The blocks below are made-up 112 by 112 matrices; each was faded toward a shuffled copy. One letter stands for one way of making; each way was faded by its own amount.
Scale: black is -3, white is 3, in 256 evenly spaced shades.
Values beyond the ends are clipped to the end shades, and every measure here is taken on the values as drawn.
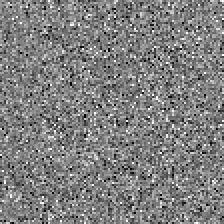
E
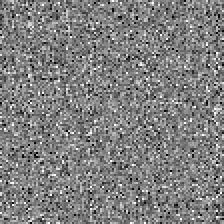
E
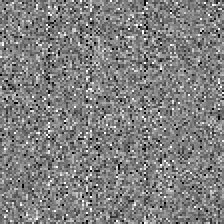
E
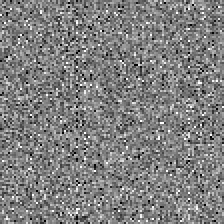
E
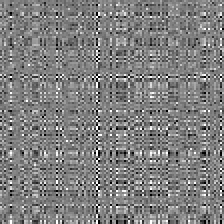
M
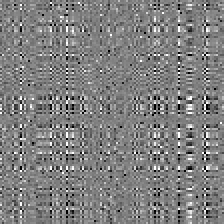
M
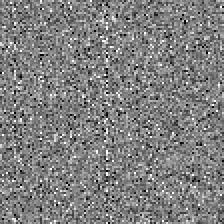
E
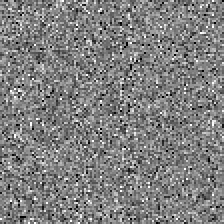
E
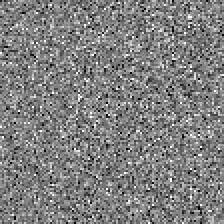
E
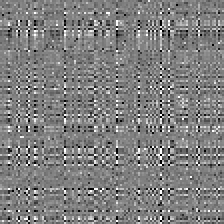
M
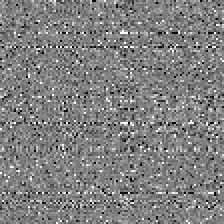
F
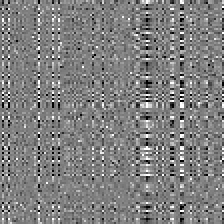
M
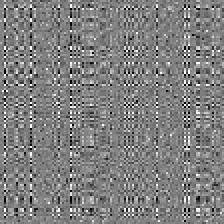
M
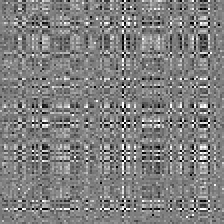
M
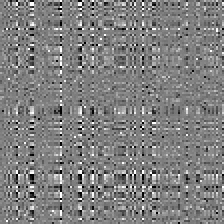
M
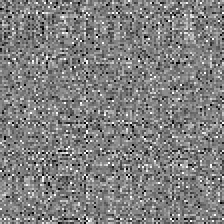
F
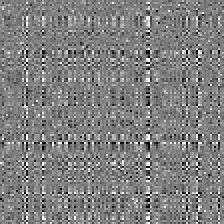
M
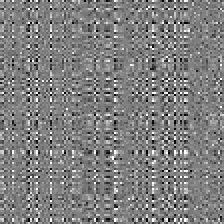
M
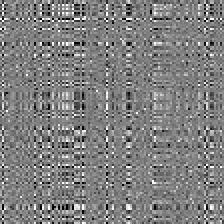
M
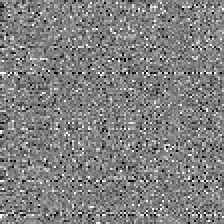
F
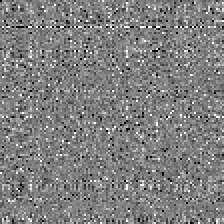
F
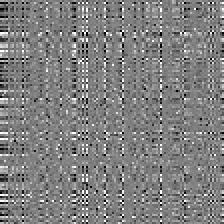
M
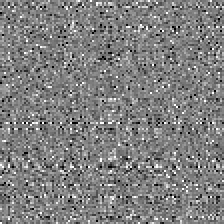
F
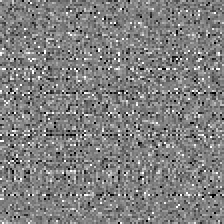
F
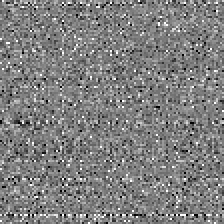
F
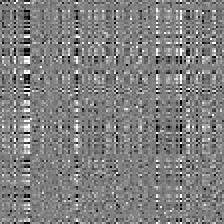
M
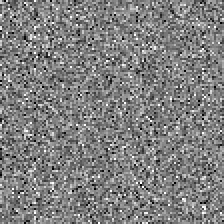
E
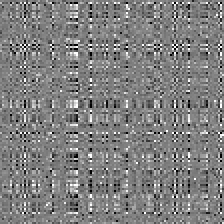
M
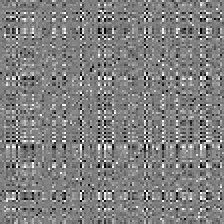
M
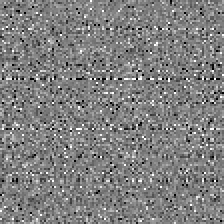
F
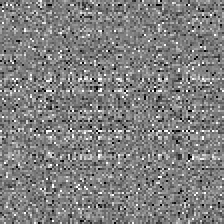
F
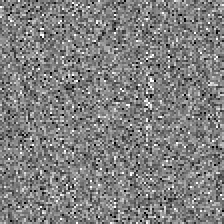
E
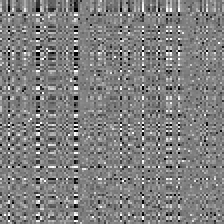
M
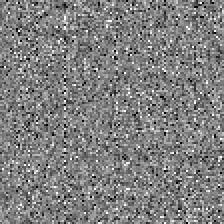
E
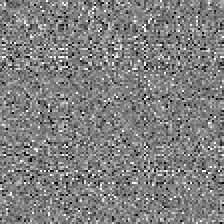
F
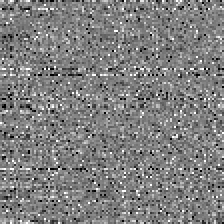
F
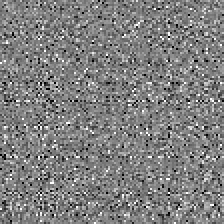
F
